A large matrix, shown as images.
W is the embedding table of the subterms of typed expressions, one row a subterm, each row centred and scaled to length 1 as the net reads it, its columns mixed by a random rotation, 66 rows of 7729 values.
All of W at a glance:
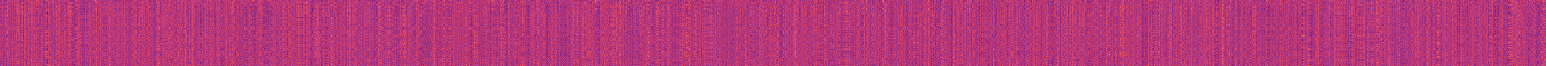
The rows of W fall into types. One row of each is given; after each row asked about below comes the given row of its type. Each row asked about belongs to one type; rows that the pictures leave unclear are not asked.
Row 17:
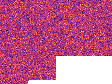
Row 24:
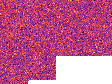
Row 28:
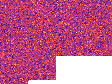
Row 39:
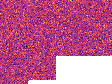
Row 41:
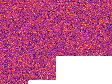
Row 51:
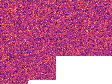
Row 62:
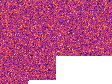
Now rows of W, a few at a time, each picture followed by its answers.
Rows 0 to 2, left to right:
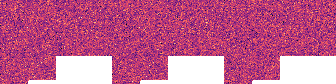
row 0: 51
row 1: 51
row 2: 41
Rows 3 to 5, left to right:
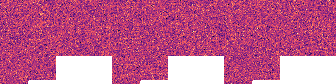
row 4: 17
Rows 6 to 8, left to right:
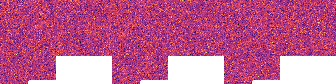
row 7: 24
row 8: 51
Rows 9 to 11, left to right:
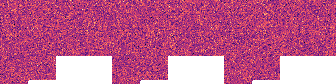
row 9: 51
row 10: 39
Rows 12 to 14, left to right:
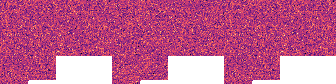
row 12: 62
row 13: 24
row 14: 62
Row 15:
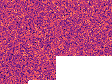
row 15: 39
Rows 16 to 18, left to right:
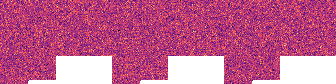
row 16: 39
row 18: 62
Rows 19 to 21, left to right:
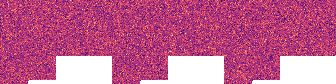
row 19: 51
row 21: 17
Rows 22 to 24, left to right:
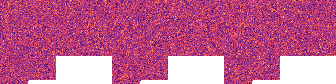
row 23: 17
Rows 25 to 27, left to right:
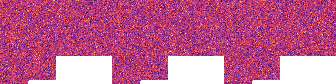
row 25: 24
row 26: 62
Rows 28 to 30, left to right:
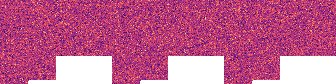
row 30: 51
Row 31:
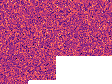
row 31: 39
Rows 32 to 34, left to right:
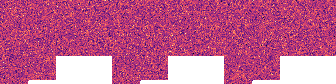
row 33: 62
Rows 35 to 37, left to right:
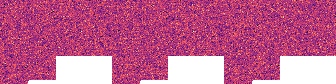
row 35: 17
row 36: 17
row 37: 24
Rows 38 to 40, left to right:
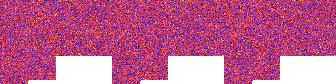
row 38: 28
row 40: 24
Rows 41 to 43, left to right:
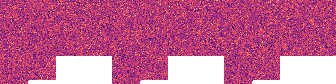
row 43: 39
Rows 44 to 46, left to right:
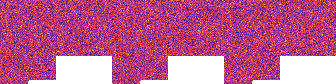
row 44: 62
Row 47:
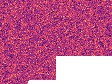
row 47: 17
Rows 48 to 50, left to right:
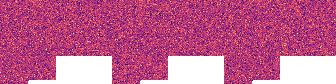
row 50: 62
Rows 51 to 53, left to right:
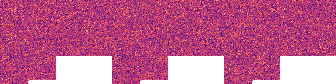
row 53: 24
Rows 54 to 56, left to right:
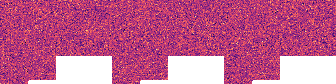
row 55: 24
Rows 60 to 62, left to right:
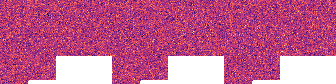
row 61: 17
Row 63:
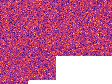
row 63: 62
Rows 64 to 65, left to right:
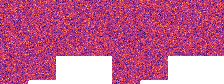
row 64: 51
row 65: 41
